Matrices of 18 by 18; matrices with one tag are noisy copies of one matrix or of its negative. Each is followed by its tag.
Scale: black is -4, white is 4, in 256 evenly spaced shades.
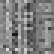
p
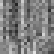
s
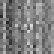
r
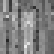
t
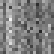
r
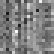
p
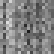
r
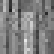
t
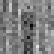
t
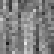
t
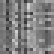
p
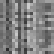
p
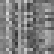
p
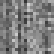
p
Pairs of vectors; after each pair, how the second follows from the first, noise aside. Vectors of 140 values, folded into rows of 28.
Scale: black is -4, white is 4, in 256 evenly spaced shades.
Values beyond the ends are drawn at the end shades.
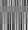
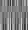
negated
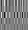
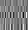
reversed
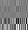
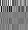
reversed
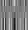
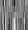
negated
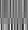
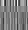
reversed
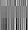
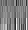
negated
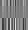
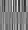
reversed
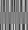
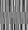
negated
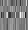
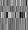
negated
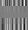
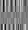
reversed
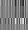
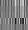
negated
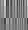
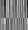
negated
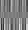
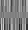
negated
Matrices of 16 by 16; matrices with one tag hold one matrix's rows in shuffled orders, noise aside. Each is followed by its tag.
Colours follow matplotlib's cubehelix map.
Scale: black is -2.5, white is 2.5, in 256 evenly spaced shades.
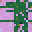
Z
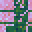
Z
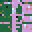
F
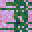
Z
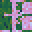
F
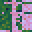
F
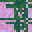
Z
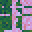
F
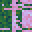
F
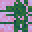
Z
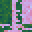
F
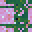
Z
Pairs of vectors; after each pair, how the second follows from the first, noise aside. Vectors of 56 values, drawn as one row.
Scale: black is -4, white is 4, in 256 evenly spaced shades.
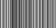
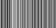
negated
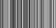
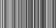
reversed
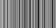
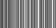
negated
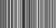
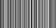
shuffled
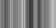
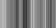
reversed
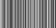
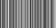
reversed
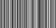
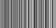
shuffled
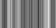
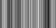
negated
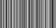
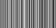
shuffled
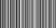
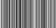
sign-scrambled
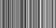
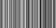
negated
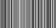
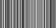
reversed
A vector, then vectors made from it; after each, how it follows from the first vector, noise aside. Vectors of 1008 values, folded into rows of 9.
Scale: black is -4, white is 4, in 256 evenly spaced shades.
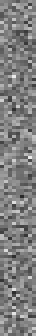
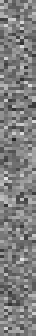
reversed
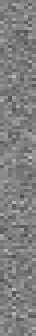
shrunk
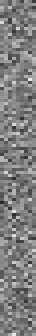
wrapped around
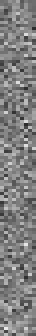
wrapped around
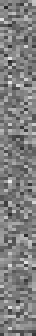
wrapped around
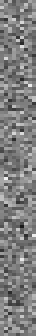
reversed
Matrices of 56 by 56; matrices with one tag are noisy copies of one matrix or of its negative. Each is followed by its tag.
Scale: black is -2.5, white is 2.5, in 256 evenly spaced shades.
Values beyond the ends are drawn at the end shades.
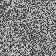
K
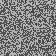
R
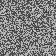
R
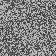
K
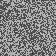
K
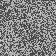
K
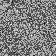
K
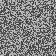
R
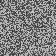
R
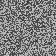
R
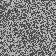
K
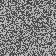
R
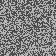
R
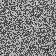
R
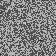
K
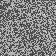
K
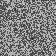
K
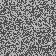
R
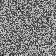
R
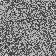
K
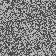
K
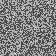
R
